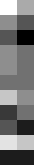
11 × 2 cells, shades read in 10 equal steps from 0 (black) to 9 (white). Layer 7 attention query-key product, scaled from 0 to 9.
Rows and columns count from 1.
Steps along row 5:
down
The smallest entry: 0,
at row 3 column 2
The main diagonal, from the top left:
9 3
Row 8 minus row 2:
-3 1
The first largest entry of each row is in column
1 1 1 1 1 1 1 2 1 1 1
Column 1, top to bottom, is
9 5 3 5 5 4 7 2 3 8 1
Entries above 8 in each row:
1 0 0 0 0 0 0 0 0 0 0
